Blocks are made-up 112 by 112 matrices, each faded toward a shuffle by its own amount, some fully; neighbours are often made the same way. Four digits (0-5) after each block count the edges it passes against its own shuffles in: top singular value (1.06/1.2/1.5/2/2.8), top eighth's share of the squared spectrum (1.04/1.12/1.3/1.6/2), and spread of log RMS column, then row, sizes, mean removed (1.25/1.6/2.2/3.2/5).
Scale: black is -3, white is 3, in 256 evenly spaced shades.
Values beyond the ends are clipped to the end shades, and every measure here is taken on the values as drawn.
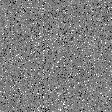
1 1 2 0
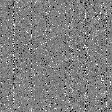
2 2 3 0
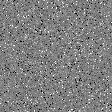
0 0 0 0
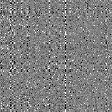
5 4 3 2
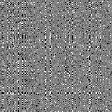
5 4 4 3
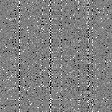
5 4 3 2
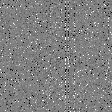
4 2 2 0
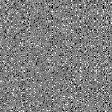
4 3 3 2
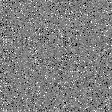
3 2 1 0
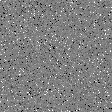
0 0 0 0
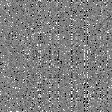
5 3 3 2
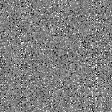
4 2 2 1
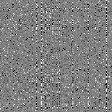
5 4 3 2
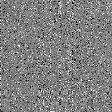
4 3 2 1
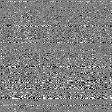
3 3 3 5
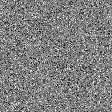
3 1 0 0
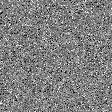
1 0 0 0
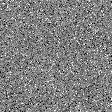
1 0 0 0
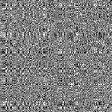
5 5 3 3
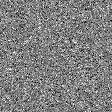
2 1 0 0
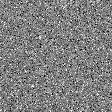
2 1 0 0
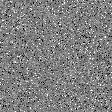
1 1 0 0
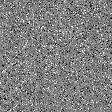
0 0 0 0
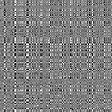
5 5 4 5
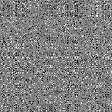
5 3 2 2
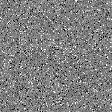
3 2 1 0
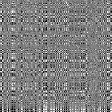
5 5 4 4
